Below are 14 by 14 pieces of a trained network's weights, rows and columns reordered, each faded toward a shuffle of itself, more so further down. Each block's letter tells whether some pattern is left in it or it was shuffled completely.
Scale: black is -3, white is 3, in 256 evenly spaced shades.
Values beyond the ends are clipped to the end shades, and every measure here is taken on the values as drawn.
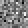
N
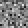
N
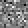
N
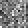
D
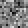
N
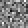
N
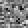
N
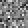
N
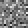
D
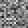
D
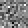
N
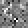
N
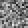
N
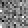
N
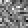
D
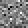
N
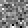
D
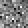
N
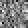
D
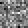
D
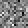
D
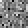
N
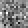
D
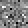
N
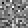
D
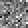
N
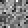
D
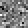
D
